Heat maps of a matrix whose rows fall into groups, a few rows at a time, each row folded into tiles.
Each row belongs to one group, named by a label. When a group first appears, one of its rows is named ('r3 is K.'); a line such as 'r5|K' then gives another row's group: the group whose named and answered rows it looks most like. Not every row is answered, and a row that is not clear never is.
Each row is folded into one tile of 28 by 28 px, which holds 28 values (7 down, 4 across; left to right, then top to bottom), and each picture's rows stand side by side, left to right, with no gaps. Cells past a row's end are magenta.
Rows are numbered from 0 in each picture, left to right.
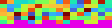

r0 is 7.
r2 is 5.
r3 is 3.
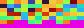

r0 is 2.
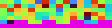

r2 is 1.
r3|5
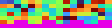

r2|1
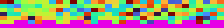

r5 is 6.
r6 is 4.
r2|3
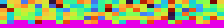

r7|2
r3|7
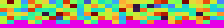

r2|5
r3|5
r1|3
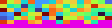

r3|3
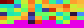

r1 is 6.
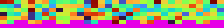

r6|6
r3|5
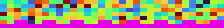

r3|1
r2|1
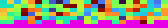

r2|4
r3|1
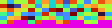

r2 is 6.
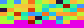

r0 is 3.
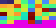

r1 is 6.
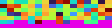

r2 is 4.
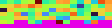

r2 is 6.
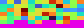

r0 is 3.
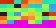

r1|7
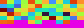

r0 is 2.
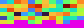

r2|4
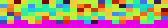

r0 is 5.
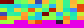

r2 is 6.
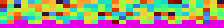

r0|1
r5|7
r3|7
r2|4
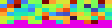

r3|2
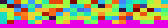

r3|1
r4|7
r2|3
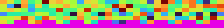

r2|3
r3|3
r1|2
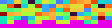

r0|4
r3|1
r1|5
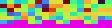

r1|1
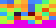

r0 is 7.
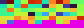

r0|1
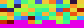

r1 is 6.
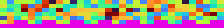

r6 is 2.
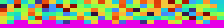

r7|5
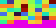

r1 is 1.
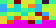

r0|2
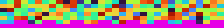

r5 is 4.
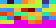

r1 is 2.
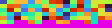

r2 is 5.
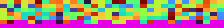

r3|5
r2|6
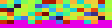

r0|2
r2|6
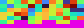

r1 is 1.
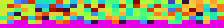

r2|2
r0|3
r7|6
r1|7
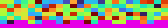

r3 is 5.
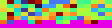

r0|5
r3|2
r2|4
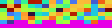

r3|6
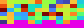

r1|7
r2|4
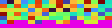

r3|3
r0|4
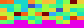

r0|7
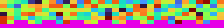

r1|4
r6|6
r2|4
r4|7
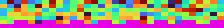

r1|4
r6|1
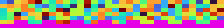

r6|1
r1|7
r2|2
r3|1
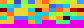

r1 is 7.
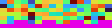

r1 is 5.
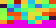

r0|2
